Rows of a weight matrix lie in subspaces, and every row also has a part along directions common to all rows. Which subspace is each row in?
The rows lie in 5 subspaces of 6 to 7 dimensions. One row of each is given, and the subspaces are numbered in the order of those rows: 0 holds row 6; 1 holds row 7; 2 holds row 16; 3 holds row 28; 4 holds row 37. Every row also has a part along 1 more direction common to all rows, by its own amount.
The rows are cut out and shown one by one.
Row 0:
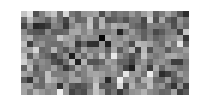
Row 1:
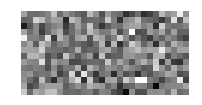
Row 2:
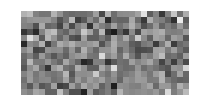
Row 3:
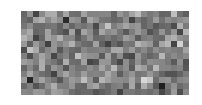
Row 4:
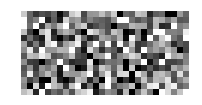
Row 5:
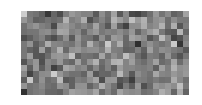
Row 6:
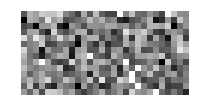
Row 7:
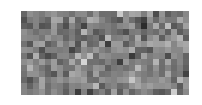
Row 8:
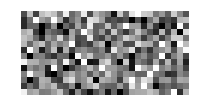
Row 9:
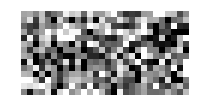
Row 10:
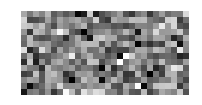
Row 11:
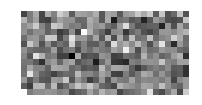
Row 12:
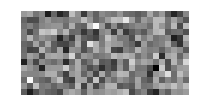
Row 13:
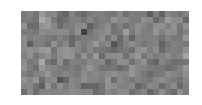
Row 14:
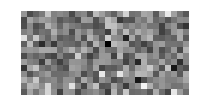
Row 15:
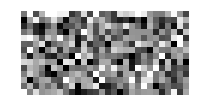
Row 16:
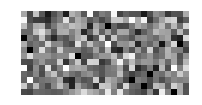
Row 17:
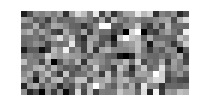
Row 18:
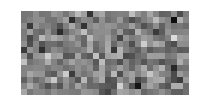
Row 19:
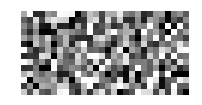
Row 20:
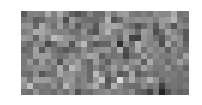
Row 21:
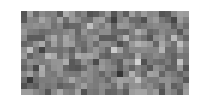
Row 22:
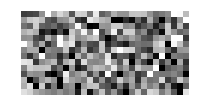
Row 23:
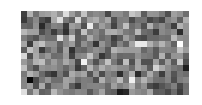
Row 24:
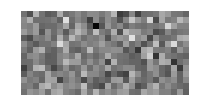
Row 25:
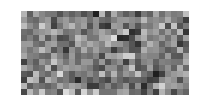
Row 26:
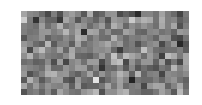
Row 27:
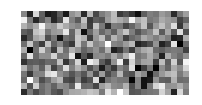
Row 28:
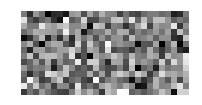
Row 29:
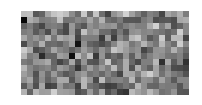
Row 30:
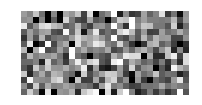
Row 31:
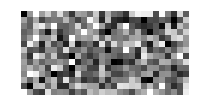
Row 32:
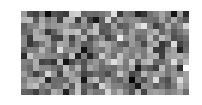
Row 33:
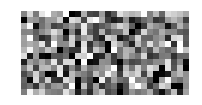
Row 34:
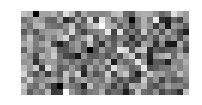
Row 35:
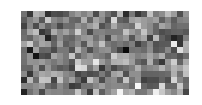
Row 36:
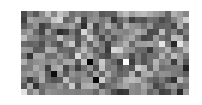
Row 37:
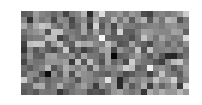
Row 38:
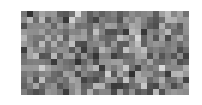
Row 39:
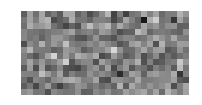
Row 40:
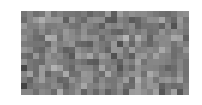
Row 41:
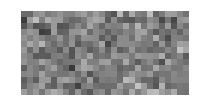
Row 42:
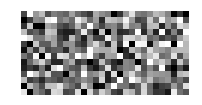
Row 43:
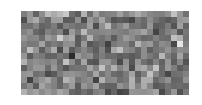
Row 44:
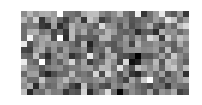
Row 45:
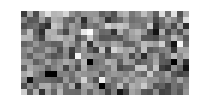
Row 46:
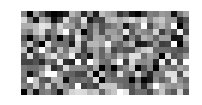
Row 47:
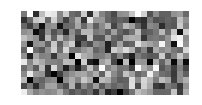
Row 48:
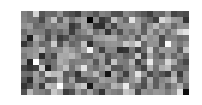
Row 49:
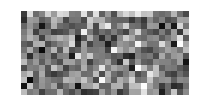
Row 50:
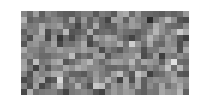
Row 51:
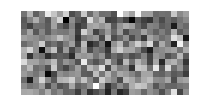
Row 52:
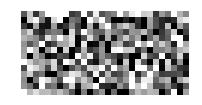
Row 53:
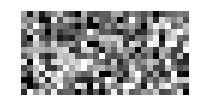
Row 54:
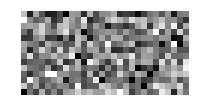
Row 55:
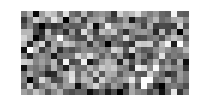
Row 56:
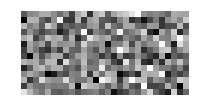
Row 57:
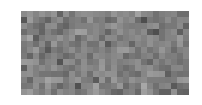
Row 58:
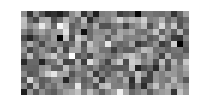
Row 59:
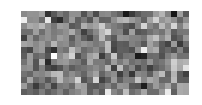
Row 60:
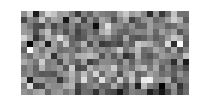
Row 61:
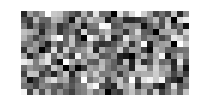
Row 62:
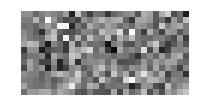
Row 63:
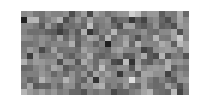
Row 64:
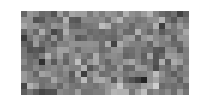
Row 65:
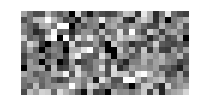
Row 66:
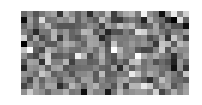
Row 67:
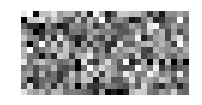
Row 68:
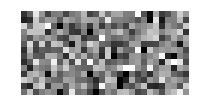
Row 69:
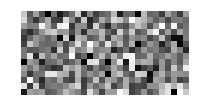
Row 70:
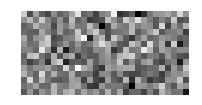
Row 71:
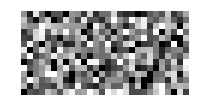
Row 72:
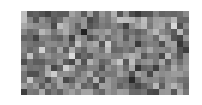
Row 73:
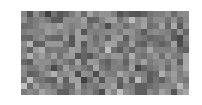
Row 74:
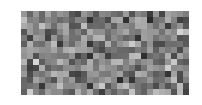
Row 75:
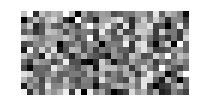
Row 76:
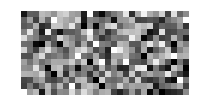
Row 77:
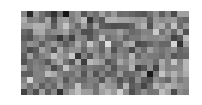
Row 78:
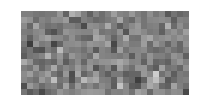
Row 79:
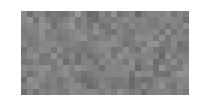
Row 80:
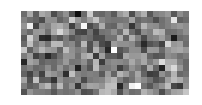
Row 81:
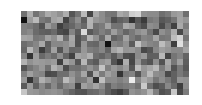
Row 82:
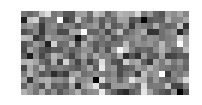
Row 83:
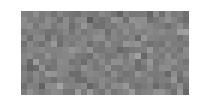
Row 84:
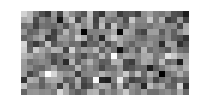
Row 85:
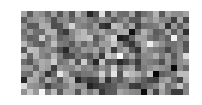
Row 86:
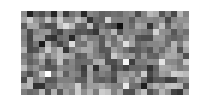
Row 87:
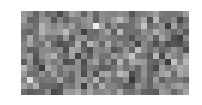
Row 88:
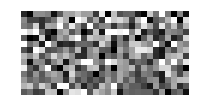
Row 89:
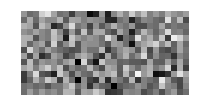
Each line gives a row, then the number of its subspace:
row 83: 1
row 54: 4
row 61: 3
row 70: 3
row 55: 0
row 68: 4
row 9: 1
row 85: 3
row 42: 1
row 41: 0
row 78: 3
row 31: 0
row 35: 0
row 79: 3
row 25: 3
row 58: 2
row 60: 0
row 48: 1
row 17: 3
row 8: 0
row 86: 4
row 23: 2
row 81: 4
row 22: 1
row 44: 2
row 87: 1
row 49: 3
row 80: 3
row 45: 4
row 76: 4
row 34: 1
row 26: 4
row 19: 3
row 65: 2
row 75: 1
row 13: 0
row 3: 0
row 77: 4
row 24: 1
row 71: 0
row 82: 4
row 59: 2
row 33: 3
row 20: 0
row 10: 3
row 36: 4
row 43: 1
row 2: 2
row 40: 2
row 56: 4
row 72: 0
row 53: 1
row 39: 2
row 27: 0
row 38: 3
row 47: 0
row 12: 1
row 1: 3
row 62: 2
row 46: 2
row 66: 2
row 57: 4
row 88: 2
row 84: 4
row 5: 0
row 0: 4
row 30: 4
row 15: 2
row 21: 2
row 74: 1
